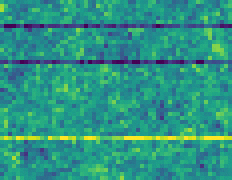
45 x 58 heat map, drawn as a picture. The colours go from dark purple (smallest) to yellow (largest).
Rows 7, 16 and 35 differ from the rows beside them. The grain runs across in streaks. On average the colour sits 50% of the way up the scale. A few values lie far out on both sides of the bulk.
